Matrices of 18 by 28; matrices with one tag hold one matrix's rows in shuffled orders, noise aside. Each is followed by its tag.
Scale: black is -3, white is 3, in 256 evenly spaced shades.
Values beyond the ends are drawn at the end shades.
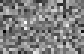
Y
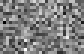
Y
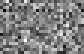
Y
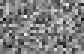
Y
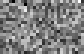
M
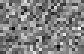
M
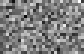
M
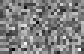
M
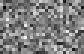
Y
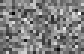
M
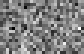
M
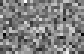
Y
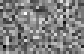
Y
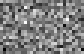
Y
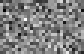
Y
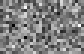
M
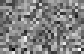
M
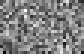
Y
